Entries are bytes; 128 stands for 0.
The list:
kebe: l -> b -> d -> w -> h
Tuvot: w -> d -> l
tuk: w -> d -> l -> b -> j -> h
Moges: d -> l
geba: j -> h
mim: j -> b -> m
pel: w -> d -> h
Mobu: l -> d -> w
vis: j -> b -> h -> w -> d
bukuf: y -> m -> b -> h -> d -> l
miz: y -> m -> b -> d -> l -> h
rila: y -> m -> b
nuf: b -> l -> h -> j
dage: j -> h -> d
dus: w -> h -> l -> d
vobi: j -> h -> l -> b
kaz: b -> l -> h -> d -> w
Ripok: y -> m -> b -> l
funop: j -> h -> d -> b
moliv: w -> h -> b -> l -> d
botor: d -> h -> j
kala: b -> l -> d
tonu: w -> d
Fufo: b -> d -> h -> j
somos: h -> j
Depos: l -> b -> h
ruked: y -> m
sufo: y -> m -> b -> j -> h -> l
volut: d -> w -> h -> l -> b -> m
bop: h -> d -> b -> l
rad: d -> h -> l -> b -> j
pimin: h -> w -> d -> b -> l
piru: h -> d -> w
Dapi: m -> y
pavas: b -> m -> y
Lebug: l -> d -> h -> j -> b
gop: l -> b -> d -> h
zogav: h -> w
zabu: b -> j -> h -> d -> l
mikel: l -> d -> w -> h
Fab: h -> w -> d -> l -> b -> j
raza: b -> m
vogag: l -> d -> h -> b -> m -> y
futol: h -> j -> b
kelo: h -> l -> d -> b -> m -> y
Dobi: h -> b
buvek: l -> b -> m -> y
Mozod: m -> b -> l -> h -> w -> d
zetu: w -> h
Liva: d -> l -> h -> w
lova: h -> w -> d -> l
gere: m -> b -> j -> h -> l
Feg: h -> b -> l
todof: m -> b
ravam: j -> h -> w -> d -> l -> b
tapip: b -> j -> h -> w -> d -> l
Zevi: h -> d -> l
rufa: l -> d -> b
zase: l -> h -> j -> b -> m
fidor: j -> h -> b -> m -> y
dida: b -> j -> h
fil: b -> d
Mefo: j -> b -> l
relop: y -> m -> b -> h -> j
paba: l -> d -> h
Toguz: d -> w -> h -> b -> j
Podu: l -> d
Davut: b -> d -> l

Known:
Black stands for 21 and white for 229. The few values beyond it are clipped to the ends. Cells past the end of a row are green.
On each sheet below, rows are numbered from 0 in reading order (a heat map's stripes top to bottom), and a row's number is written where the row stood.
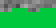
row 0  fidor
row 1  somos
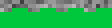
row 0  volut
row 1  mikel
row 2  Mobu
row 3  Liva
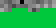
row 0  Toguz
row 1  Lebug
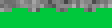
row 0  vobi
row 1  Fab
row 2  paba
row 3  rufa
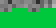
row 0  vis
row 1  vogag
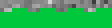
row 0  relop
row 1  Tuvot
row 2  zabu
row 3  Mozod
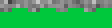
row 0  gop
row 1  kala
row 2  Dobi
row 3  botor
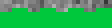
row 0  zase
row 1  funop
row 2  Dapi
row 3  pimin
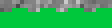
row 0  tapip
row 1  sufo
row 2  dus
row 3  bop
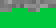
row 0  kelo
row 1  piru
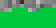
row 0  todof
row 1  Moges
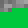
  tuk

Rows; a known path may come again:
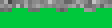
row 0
kebe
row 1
tonu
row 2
Podu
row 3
kaz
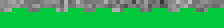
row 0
Ripok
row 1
pel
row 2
ravam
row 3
Zevi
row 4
rad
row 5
pimin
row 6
ruked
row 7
somos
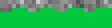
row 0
fil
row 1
nuf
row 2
zogav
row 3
dage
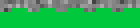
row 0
Lebug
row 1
Mefo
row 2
kelo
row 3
gop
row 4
paba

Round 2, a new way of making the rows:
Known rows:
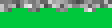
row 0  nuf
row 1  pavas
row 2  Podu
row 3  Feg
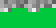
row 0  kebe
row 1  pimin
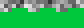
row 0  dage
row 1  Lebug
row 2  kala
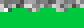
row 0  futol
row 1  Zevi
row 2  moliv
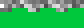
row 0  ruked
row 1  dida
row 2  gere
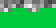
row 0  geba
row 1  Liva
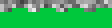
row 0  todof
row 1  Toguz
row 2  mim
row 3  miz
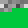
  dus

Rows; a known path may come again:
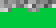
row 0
kebe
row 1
dus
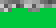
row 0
fidor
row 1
Podu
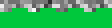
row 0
zabu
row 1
futol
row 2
pavas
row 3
dida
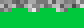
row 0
buvek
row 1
bop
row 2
moliv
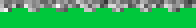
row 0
vis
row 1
gop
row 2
ruked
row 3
vobi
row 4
gere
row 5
dage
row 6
todof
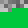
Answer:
Feg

